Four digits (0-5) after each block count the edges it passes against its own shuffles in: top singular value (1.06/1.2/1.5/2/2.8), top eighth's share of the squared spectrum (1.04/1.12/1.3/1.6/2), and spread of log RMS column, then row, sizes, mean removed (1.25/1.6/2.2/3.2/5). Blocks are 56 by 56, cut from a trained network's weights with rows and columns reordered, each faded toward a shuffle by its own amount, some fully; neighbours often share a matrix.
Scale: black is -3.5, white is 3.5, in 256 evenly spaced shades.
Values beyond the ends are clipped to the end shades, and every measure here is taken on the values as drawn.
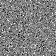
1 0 0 0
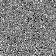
1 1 0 0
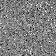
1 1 0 0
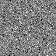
0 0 0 0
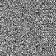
3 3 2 0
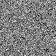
0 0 0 0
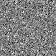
1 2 0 0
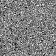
1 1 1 0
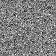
0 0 0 0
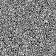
1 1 0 0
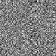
3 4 2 0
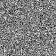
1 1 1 0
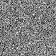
2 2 0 1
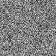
3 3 1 0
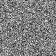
0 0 0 0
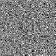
3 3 2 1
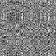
4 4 2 2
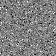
2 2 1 0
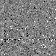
2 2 0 1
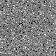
1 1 0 0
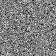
1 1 0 0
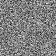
1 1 0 0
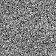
2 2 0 0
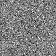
0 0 0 0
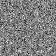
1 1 0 0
